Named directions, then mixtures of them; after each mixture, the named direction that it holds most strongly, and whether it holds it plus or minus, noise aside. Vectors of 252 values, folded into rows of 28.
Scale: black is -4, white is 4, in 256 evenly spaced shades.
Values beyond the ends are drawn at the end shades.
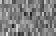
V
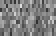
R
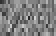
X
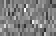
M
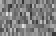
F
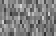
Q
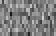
Q, plus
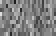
R, plus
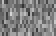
Q, minus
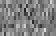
M, minus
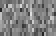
R, plus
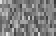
X, minus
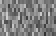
Q, plus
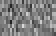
F, plus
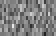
Q, plus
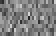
X, plus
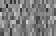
R, plus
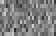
X, minus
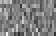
V, plus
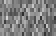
Q, plus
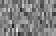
V, plus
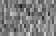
Q, minus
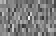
X, minus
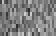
V, minus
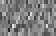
X, minus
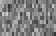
F, plus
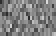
F, minus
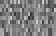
R, minus
